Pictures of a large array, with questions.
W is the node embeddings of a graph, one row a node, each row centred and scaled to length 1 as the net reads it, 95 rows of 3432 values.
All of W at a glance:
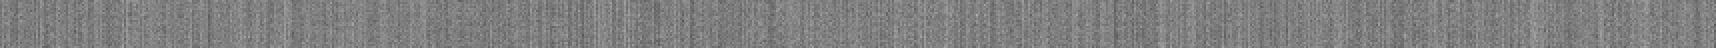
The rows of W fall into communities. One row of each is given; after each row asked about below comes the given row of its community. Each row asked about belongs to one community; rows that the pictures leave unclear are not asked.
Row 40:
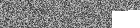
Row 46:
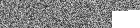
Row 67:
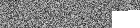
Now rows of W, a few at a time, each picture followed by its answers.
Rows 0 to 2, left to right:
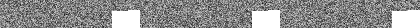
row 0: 67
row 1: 46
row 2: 67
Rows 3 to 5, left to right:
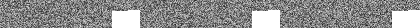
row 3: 67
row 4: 67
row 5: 46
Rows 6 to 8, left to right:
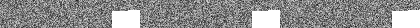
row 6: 67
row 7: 46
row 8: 46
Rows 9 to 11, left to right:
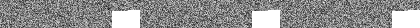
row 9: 67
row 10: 40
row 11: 40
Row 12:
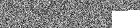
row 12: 40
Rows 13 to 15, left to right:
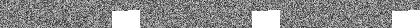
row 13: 46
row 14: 67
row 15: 40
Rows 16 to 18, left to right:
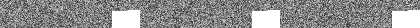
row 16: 67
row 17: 67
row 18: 46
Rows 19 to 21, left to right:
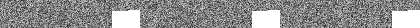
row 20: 67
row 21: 46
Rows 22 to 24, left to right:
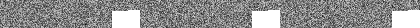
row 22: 46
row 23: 40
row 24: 67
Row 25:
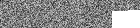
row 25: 40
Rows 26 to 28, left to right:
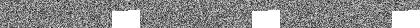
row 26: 40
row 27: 46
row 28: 40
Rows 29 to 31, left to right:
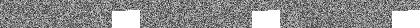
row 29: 40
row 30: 40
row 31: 67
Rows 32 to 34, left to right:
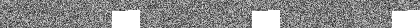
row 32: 40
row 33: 67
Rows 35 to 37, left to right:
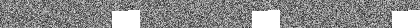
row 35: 46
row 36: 67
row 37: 46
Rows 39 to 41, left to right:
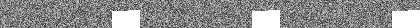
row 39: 46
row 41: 46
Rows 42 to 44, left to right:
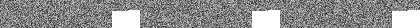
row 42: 40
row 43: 40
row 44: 46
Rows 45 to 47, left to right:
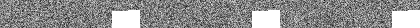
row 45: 46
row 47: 67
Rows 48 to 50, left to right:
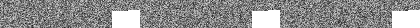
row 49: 46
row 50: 46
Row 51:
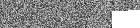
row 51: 46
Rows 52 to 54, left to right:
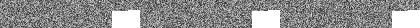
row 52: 40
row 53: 67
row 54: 40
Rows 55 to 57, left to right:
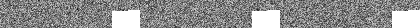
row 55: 67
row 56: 67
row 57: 46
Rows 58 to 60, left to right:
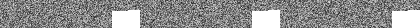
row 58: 40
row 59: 40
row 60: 67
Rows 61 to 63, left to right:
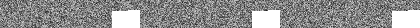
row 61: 67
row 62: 46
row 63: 40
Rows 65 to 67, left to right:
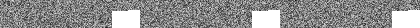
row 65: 46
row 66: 46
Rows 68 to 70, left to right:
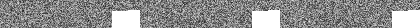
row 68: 67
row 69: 46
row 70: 46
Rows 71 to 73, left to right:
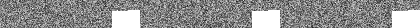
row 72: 46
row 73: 40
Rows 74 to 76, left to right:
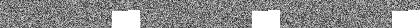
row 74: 67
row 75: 67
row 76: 46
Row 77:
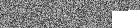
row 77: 46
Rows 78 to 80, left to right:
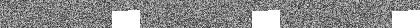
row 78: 67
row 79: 46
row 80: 46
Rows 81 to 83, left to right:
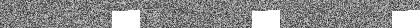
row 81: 40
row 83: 40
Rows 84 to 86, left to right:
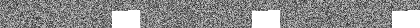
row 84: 67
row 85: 67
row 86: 67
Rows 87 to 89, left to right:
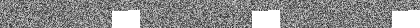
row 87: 40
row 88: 46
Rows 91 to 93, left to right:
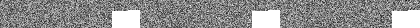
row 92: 40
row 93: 67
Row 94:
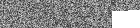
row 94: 46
